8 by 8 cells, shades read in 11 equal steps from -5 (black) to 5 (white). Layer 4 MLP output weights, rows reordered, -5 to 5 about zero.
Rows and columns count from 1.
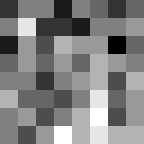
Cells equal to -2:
6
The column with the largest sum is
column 6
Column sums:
-6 4 -11 -1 1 17 -10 5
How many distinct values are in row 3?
6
